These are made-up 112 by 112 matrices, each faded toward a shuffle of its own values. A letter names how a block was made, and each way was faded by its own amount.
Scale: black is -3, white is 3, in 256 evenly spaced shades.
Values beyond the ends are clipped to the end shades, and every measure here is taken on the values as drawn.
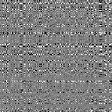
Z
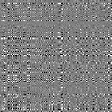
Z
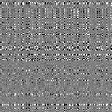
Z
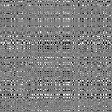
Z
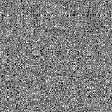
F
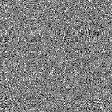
F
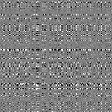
Z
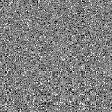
F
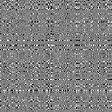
Z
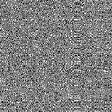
F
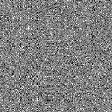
F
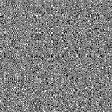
F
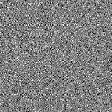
F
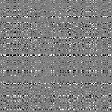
Z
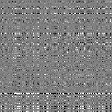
Z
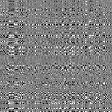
Z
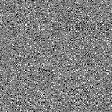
F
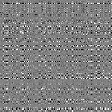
Z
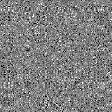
F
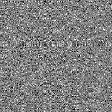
F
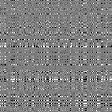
Z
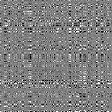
Z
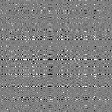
Z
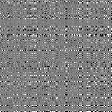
Z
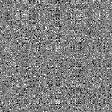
F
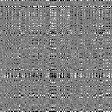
Z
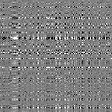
Z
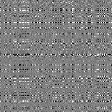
Z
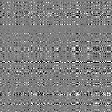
Z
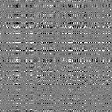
Z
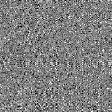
F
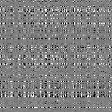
Z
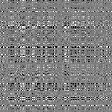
Z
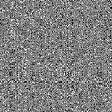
F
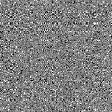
F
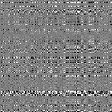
Z
